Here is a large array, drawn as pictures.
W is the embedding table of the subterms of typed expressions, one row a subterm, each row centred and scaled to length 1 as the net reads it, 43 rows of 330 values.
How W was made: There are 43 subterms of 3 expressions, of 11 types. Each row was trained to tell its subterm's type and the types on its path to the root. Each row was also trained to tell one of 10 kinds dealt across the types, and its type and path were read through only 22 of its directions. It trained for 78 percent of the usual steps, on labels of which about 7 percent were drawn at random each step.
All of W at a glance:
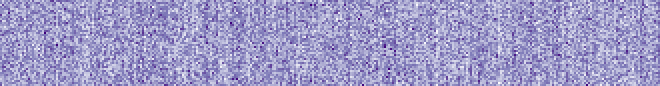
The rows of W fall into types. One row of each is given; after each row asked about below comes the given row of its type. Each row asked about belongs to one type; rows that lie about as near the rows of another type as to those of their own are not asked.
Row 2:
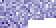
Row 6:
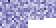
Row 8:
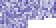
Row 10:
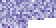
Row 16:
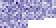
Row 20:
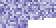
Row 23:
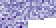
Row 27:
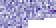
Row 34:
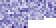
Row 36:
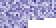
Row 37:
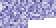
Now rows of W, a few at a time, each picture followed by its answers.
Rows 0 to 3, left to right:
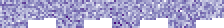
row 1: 6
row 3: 8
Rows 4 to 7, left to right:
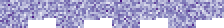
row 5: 6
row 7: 8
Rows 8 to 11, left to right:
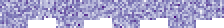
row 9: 16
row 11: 36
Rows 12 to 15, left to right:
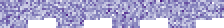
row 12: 6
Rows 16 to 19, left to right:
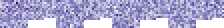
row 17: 8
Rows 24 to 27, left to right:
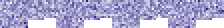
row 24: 36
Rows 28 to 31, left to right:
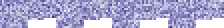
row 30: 16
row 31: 8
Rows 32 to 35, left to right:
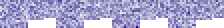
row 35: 16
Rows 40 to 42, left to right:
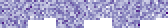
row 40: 20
